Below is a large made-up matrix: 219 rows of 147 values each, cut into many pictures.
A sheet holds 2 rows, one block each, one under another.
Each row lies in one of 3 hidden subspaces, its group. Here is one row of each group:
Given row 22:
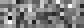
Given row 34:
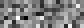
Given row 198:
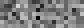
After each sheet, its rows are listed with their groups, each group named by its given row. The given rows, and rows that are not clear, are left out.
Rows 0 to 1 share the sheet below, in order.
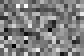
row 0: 198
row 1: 198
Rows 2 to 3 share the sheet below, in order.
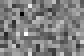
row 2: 34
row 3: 198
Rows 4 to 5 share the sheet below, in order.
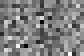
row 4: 34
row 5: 34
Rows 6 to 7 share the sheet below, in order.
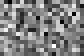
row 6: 22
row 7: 22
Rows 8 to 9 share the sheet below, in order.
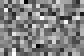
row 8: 198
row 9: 34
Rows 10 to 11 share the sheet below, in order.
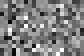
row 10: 198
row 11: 34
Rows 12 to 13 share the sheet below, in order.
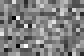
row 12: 198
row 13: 34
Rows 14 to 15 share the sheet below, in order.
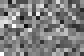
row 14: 22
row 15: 22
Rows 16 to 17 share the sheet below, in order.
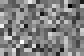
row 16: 22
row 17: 34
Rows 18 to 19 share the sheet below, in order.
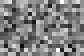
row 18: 22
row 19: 22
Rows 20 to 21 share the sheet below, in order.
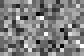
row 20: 34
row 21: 22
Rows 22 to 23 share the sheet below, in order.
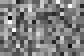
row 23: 198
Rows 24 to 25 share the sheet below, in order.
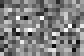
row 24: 34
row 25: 22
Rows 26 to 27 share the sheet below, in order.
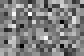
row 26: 22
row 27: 22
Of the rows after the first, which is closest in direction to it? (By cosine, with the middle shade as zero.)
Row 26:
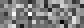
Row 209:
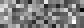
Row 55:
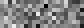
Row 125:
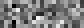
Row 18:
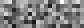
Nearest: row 55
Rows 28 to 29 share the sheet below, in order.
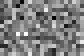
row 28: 22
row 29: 198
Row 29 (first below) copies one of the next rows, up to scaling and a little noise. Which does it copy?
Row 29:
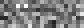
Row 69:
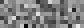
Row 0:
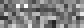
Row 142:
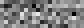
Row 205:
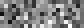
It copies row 0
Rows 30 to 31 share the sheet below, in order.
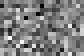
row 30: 34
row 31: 34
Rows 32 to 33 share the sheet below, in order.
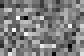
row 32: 34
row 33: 198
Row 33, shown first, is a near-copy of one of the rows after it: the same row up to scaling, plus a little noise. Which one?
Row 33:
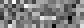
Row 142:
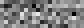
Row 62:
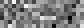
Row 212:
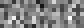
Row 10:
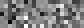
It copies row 62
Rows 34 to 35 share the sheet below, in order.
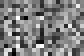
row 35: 34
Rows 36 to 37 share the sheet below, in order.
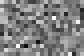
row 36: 22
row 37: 34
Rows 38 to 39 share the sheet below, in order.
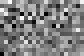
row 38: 22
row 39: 22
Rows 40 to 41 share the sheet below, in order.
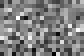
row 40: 34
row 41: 22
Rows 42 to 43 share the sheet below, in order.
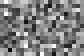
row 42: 22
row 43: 198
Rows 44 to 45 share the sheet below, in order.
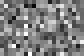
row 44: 198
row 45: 198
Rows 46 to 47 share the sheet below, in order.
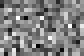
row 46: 34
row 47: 34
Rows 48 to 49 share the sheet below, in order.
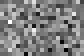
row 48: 198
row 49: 198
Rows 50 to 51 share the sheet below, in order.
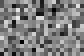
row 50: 34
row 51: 22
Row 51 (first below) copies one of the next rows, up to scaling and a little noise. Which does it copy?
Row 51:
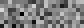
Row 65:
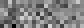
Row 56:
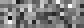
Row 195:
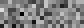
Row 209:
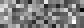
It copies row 195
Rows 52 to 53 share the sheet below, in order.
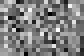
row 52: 22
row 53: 22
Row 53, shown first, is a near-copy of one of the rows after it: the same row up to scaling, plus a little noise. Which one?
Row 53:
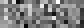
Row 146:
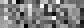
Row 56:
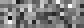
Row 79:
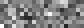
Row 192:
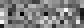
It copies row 146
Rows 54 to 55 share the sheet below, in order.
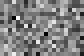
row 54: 198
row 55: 22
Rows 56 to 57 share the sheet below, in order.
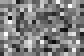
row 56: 22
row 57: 22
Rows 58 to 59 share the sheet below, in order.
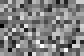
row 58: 22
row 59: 198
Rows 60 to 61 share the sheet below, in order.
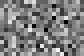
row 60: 198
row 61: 22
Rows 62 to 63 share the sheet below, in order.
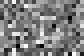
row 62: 198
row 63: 34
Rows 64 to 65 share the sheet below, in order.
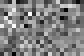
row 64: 22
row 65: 22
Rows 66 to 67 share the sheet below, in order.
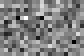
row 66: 34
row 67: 198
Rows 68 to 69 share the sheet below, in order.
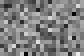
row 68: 198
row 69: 198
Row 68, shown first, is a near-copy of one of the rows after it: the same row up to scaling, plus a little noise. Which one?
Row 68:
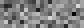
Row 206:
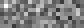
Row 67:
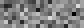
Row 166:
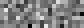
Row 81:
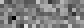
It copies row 67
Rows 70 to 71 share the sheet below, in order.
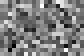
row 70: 22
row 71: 198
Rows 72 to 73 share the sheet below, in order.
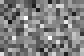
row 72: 198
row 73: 22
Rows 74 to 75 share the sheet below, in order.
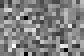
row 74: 34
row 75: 198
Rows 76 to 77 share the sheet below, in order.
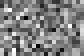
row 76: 34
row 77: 34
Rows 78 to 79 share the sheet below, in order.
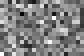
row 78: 22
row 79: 22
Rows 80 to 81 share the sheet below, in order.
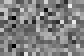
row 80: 22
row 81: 198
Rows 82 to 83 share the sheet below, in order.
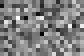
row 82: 34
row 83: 22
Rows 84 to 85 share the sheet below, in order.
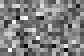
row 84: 34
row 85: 198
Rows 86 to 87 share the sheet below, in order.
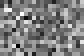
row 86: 34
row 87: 198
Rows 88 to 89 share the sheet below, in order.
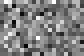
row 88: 34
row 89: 198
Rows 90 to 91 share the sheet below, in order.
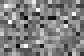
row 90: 198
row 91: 34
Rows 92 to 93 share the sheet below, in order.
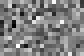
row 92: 34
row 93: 34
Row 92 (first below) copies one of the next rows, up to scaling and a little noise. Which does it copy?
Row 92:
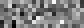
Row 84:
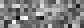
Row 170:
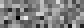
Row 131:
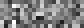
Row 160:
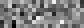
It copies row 160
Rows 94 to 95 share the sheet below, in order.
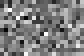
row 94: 34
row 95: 22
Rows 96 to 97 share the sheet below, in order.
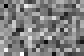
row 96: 198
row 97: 22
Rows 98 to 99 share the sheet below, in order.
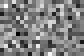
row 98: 198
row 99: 198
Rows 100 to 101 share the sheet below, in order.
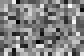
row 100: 22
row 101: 34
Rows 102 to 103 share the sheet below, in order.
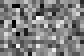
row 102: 34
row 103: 198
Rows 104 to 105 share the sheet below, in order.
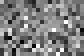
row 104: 198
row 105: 34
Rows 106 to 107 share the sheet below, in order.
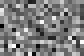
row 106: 22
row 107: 198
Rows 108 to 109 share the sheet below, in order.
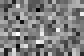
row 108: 198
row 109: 34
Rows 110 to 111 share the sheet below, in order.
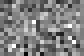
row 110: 22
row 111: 198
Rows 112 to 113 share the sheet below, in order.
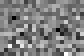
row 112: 198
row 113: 22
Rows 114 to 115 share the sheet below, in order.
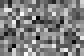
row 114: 34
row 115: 198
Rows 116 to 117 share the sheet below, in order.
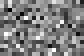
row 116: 34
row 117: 198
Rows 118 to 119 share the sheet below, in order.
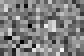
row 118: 198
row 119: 34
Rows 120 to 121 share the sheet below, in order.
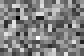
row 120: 34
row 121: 198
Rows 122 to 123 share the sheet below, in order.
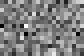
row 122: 22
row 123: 198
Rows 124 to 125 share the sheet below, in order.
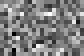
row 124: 22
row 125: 34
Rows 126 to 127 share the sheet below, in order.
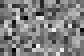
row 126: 34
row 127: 34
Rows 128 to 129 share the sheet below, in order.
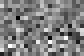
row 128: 34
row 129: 22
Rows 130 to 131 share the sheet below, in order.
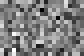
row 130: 22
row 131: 34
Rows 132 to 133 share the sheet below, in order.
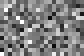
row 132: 198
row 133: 22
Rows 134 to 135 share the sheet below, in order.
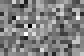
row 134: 198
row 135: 198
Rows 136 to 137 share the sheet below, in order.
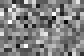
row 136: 198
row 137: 34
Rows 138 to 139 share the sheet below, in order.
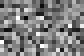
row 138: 34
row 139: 22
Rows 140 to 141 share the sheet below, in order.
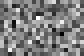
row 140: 34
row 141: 198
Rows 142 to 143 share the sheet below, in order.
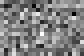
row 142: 198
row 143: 34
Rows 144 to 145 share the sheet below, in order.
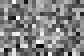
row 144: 198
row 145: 34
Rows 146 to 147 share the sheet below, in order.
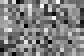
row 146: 22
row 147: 22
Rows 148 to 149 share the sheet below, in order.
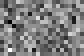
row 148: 22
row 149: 22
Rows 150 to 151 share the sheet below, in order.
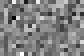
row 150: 198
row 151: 198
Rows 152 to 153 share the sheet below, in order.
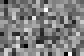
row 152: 22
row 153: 34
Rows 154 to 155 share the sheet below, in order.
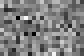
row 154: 34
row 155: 198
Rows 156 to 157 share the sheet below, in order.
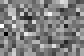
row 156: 22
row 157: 198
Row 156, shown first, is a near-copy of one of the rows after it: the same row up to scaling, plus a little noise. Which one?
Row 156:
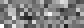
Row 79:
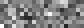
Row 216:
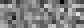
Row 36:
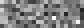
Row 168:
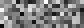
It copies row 79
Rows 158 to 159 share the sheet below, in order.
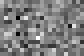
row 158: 34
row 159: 198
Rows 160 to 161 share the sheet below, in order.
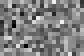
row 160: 34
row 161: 34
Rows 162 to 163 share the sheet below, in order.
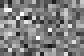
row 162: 34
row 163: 198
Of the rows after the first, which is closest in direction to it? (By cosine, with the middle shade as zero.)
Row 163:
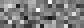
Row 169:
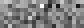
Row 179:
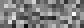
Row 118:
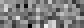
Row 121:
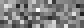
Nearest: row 121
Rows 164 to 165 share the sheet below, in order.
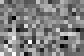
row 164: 198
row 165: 22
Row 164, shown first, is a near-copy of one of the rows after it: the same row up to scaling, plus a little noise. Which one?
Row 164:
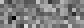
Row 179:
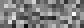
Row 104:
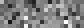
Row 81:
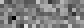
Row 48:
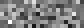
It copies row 81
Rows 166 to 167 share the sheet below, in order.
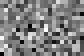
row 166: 198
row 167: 22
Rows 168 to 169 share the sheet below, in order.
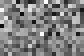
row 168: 22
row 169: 22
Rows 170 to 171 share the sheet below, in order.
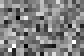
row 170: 34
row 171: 198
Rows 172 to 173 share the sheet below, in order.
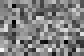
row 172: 34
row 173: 22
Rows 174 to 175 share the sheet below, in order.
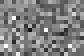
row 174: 198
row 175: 22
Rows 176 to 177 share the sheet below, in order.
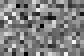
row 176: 198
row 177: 198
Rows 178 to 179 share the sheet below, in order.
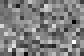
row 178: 22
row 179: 198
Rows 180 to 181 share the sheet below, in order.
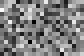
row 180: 22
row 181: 22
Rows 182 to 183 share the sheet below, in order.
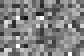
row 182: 34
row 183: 34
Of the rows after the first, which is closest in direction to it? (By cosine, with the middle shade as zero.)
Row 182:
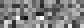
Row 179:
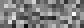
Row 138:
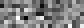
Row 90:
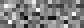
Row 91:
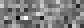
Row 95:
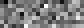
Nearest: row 138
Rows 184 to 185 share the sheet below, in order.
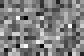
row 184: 34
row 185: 34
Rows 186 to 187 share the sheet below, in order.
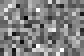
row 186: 198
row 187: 34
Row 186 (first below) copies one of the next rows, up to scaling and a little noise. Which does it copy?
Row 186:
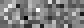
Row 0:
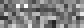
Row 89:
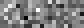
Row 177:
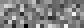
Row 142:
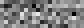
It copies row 89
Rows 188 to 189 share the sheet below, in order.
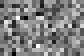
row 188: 34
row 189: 34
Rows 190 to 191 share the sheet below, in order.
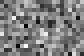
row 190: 198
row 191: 34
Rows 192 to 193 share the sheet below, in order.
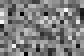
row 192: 22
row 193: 198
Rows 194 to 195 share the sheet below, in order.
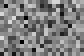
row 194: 198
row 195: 22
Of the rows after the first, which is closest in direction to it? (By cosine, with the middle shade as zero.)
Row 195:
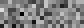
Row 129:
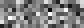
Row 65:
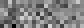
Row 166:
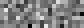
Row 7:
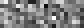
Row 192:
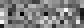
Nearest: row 65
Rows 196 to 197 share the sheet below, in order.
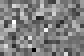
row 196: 34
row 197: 22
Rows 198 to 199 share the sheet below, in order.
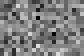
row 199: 34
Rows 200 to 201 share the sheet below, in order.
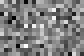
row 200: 198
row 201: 34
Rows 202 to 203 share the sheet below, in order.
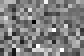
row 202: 22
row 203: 34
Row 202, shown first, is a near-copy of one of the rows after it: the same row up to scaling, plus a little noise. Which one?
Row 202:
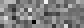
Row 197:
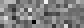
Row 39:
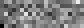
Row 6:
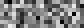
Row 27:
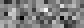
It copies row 197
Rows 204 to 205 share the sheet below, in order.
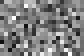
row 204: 198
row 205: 198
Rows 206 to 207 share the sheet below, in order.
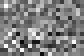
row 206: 198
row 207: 198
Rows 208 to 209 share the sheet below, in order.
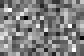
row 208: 34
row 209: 22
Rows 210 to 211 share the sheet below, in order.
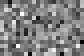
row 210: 34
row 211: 198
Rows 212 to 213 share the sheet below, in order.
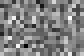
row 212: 198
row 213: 34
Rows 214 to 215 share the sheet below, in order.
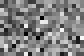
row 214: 22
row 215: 198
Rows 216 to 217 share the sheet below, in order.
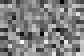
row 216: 22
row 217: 22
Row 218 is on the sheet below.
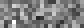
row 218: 34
